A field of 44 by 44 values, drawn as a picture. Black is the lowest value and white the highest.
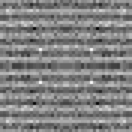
Mirror symmetry: left to right and top to bottom. Average level on the scale: 50%. Slope: none. Seam: none. Stripes: horizontal, repeating 11 times.
